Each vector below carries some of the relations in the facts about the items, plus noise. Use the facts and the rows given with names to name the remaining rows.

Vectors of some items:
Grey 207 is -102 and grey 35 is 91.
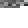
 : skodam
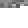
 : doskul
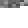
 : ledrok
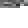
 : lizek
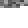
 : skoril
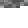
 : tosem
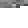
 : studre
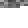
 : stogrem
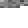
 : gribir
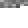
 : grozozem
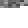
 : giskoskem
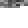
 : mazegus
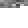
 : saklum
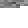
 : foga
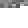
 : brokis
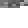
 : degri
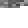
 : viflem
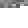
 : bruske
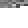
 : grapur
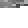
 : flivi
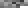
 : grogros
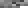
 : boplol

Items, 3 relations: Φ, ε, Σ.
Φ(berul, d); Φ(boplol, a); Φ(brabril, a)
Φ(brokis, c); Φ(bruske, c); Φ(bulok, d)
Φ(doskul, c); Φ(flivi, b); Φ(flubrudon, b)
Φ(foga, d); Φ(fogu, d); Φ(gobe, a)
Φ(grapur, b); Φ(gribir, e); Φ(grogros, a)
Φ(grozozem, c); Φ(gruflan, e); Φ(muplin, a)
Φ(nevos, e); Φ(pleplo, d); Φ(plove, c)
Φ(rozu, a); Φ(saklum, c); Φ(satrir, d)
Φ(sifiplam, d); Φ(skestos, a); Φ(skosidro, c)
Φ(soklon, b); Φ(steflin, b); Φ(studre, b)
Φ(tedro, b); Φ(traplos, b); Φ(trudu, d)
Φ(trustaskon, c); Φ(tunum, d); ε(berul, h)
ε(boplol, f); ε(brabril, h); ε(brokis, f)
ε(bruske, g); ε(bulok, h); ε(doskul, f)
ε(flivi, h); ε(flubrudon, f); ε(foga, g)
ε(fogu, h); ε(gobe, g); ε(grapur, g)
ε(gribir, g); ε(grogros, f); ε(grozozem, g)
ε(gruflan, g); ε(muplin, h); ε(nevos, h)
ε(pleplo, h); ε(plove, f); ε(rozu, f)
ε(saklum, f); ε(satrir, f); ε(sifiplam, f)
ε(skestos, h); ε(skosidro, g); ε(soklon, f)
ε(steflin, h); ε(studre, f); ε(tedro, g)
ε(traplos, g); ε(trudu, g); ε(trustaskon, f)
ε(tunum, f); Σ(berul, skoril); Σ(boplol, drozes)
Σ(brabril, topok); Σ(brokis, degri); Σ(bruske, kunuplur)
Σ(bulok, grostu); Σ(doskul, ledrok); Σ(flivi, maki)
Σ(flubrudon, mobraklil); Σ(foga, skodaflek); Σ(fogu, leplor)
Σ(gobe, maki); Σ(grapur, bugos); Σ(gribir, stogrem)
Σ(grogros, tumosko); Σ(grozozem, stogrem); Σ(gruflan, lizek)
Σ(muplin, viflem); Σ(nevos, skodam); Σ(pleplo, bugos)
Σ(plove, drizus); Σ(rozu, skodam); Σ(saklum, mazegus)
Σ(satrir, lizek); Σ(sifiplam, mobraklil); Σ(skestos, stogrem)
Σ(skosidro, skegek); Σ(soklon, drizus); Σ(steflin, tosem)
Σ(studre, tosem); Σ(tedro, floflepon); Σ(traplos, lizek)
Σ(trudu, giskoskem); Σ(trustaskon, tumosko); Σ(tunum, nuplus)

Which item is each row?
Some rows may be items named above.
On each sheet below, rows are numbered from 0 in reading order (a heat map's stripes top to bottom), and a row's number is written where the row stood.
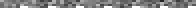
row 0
grozozem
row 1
maki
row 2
skoril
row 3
tedro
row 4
drozes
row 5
bugos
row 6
stogrem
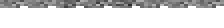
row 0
pleplo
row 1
trudu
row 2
drozes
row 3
rozu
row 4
lizek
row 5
grozozem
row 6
berul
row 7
pleplo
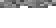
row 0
skestos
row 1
nevos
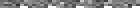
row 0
lizek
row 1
gruflan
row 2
tumosko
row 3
maki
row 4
traplos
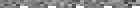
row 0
satrir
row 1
trudu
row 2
trustaskon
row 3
sifiplam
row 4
gobe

